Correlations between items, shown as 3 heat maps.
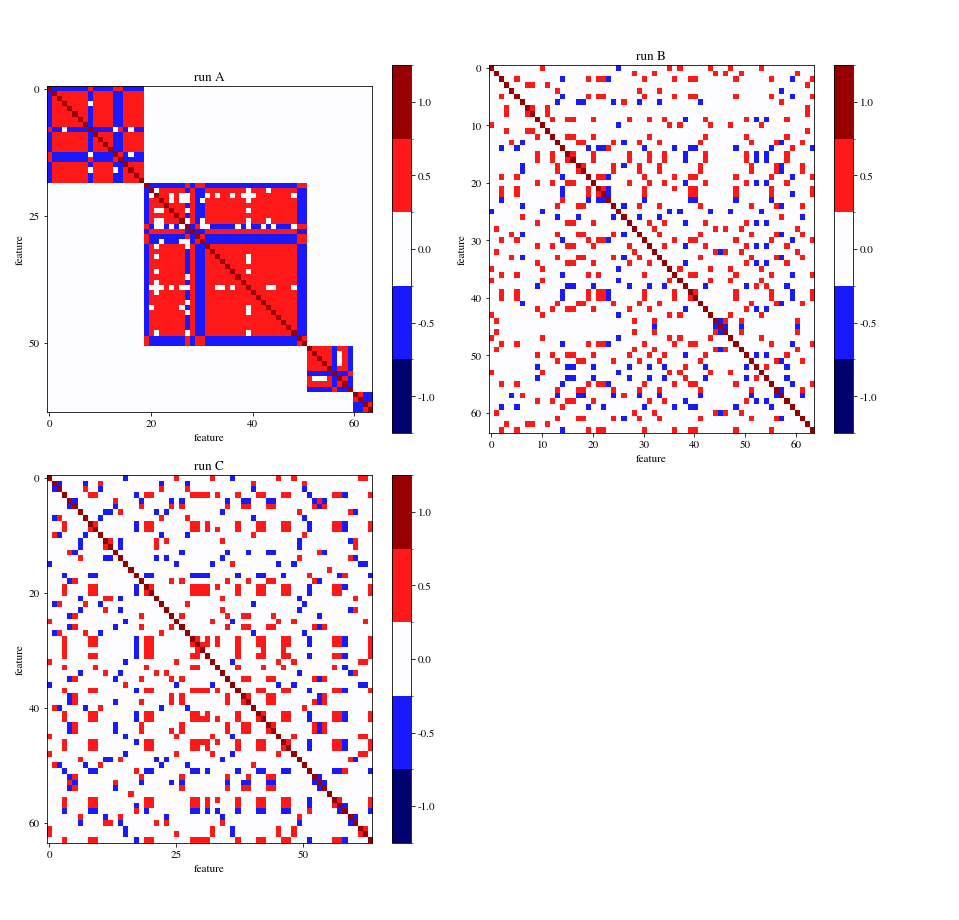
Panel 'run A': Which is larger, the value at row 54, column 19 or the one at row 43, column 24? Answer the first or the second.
the second
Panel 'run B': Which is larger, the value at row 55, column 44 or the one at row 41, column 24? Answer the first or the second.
the second
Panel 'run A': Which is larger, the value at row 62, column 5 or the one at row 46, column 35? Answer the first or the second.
the second
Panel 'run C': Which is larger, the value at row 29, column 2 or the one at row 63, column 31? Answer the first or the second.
the second
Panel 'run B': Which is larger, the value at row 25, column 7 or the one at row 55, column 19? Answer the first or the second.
the second
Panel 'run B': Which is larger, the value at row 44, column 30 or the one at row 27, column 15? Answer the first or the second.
the second
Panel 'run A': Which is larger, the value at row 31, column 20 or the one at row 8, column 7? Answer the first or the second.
the first
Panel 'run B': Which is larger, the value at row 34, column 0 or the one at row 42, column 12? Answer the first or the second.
the second
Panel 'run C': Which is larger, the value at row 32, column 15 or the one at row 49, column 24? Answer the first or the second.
the second
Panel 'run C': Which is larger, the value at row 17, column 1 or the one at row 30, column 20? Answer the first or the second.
the second
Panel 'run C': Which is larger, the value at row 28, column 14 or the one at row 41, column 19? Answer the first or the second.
the second
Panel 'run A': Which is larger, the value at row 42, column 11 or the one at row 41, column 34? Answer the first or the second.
the second
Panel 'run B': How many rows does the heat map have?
64
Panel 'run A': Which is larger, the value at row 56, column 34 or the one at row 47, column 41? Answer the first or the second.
the second
